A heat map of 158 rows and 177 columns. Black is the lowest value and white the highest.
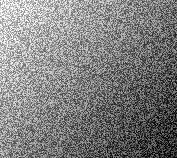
The field climbs toward the top left. Fine speckle covers the field. The ninth with the lowest average is the bottom right. No single row or column stands out from its neighbours. The top left is the ninth with the highest average. The halves do not mirror each other.
